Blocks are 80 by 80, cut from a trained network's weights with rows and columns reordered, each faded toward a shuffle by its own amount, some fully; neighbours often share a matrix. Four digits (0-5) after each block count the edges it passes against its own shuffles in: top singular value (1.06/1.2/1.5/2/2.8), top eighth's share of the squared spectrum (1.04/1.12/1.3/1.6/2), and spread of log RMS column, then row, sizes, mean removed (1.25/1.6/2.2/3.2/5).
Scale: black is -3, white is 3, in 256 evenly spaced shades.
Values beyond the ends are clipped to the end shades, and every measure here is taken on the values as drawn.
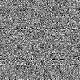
3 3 0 2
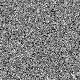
0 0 0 0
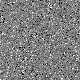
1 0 0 0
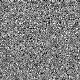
3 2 0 1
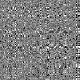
4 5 3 3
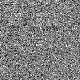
3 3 0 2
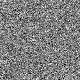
2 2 0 0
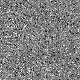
1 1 1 0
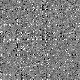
3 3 2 2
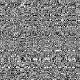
4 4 1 3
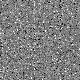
1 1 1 0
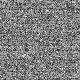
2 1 0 0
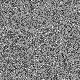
0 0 0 0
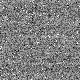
1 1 0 0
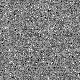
0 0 0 0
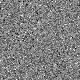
0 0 0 0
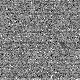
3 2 0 0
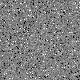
1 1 0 1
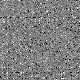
2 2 0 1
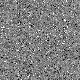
2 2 1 0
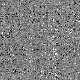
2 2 0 2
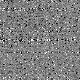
2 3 0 2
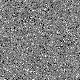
1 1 0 0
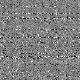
3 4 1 3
